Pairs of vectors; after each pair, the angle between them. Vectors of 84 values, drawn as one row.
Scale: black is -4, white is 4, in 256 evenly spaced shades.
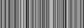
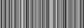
nearly parallel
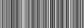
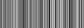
nearly opposite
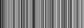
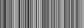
orthogonal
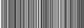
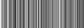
nearly parallel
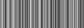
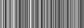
nearly parallel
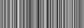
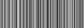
nearly parallel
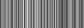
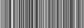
partly opposed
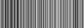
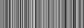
orthogonal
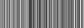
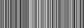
nearly opposite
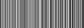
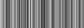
orthogonal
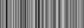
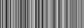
nearly parallel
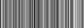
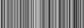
nearly opposite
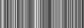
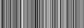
partly opposed
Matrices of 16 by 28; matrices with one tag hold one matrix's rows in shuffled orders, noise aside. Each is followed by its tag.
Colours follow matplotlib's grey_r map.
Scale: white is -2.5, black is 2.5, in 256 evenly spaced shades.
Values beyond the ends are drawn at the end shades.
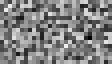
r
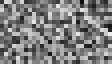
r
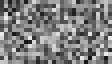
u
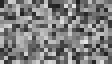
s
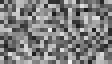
s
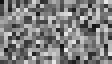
u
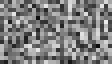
u
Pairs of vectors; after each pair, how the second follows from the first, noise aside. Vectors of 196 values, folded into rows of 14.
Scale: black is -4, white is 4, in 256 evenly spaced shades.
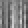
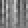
reversed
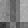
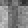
reversed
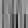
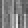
negated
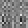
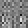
negated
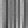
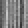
negated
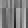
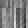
negated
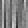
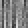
negated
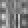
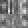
reversed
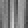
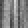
reversed
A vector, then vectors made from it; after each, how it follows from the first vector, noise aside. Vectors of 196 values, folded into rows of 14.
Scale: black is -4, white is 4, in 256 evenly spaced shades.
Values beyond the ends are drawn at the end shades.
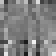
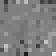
partly zeroed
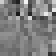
wrapped around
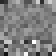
sign-scrambled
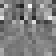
wrapped around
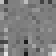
partly zeroed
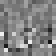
wrapped around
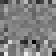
sign-scrambled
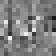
wrapped around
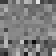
sign-scrambled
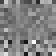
sign-scrambled
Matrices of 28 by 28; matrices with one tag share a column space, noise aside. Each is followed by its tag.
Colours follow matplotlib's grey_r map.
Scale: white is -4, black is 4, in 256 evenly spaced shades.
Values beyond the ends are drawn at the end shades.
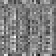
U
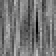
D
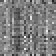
U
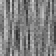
D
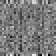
U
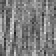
D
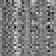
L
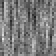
D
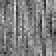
D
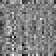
U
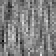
D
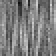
D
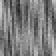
D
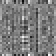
U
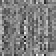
U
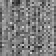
L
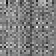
L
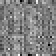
U
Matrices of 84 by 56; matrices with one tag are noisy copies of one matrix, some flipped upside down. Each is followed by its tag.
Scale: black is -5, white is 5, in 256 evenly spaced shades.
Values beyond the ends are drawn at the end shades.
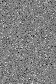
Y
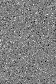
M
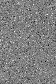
M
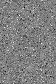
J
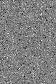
J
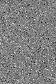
M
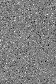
M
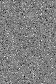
J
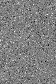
M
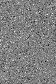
M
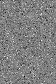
J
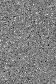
M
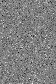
Y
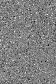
M
